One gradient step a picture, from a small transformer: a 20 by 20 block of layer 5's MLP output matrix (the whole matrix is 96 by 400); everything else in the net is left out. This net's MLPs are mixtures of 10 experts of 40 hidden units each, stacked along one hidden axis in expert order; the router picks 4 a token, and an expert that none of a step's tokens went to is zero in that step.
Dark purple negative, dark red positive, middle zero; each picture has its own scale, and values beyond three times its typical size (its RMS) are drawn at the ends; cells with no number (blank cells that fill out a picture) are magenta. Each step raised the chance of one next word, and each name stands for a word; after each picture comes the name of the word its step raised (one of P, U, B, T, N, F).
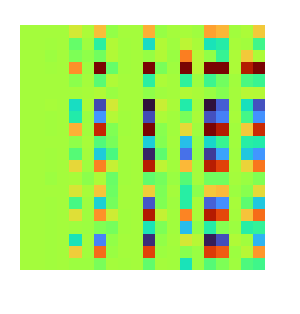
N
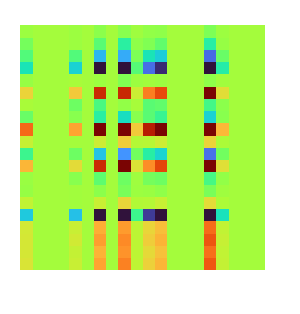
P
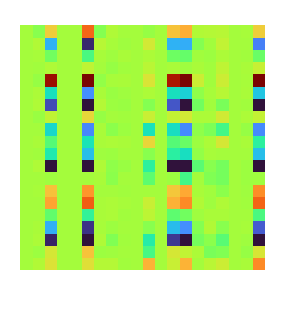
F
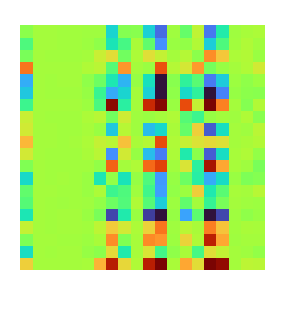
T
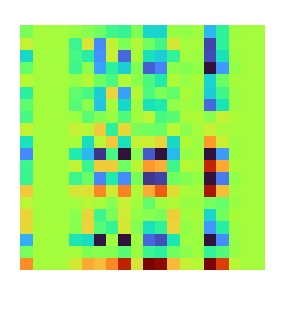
F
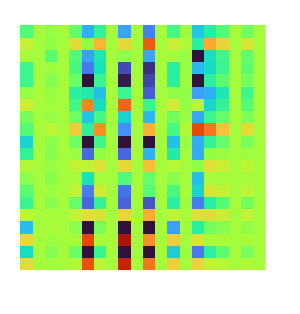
N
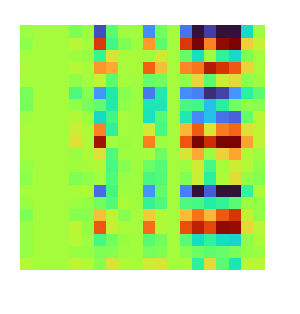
T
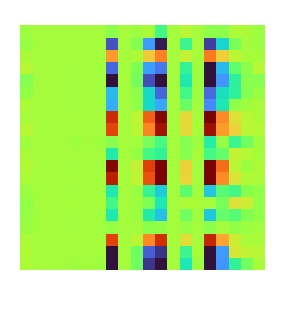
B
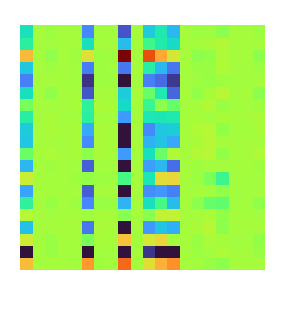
N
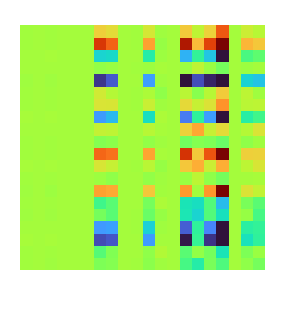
B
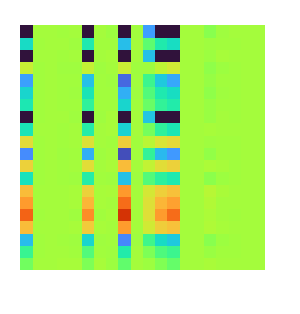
F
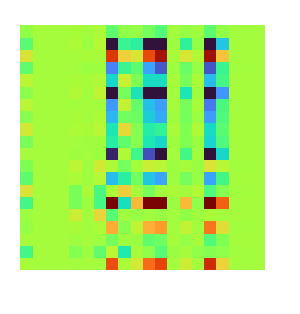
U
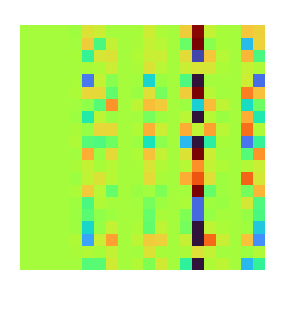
B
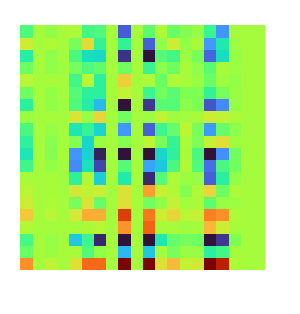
F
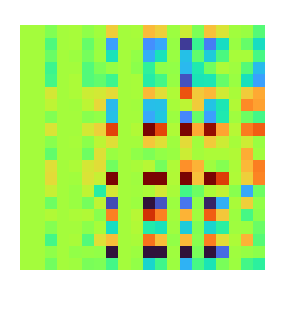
U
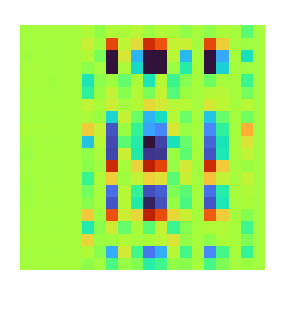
U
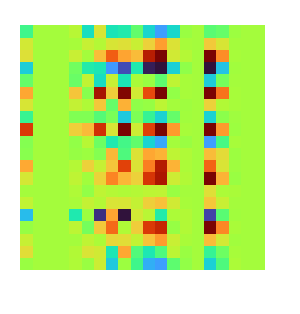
P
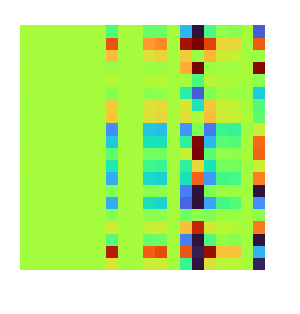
T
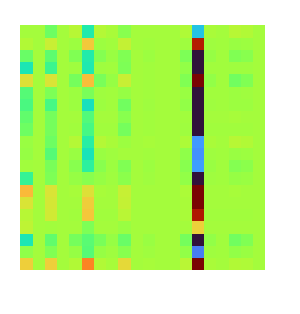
F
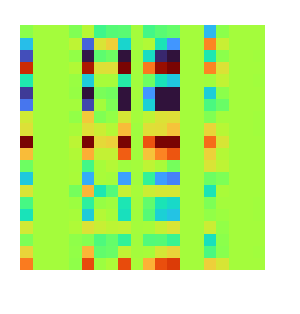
T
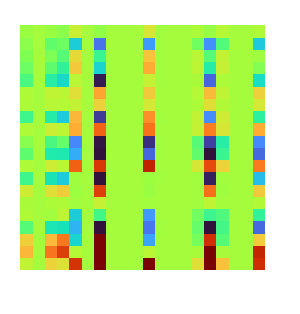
U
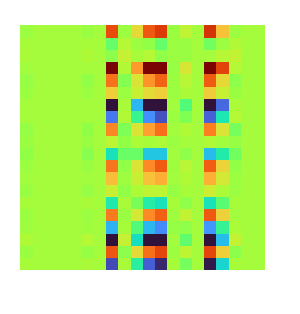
N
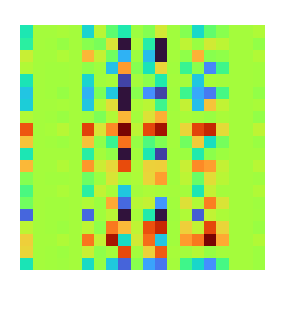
B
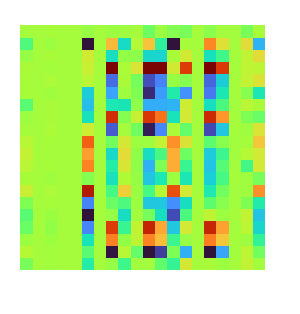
T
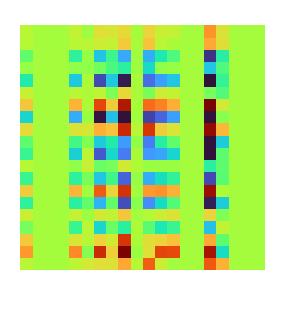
U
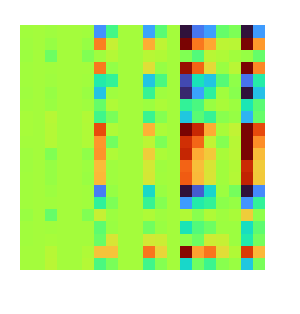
T
